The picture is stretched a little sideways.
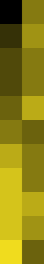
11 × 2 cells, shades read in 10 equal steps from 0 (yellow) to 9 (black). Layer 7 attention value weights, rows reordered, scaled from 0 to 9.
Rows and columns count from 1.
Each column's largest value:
9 5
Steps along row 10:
up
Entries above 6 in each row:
1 1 0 0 0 0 0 0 0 0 0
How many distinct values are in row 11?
2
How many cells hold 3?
2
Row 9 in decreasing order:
2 1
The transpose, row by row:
9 7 6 6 5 4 2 1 1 1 0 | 4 3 4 4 2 5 4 4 2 3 5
